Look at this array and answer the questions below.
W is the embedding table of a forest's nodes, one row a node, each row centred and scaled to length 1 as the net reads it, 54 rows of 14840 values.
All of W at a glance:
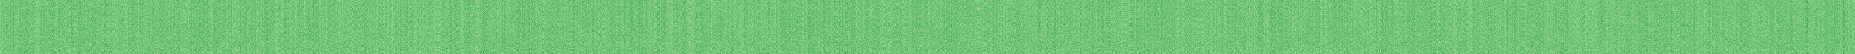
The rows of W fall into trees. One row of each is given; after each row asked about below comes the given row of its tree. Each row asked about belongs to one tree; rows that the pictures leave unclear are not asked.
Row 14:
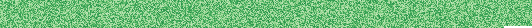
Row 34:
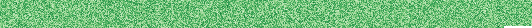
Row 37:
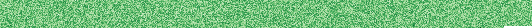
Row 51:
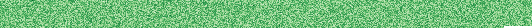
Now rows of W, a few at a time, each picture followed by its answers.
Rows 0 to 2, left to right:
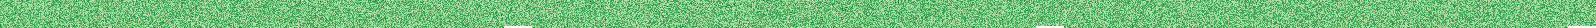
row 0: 14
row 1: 37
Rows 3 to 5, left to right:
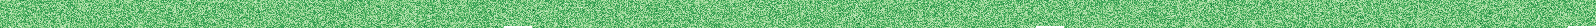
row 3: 51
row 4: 37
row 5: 51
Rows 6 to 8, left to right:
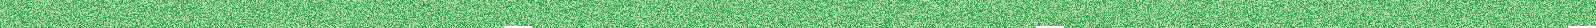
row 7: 14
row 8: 37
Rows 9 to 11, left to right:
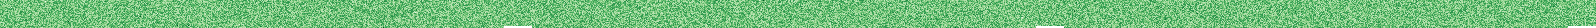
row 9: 37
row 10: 14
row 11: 51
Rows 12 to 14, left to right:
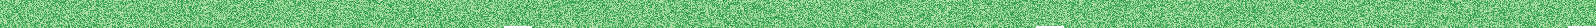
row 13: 51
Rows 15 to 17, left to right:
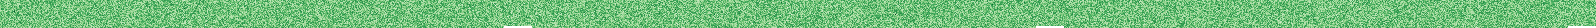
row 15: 51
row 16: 37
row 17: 51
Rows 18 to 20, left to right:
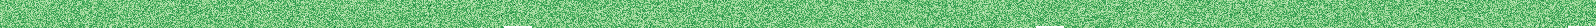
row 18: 14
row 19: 14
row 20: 37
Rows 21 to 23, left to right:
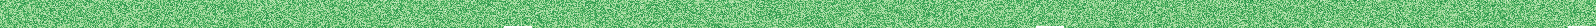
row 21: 51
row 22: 37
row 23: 14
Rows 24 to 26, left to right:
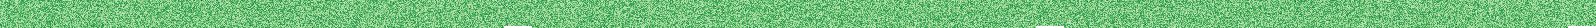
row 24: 14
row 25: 14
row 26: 14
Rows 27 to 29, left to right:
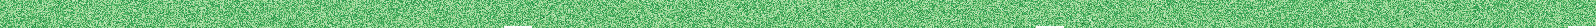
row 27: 37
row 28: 51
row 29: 34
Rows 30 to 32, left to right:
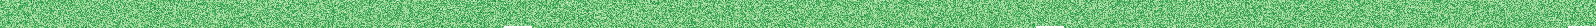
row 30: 51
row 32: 14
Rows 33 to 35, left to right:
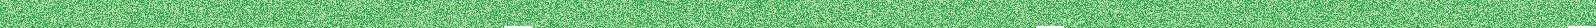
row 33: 37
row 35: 14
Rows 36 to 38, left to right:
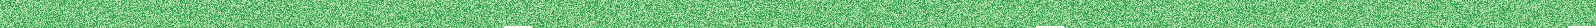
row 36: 14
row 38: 14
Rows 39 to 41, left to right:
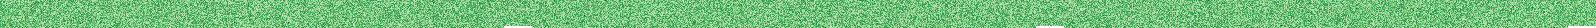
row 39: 51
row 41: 37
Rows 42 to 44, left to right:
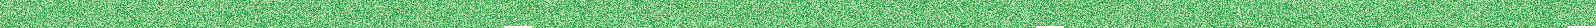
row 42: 37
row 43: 34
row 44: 51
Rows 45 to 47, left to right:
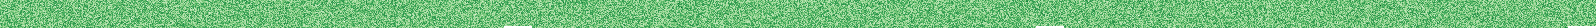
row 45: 37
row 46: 51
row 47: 14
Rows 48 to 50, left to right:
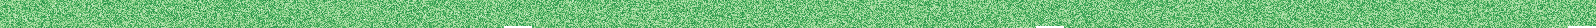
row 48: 34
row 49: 14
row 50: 14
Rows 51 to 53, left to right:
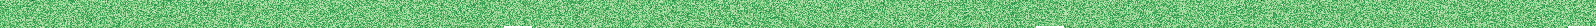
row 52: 51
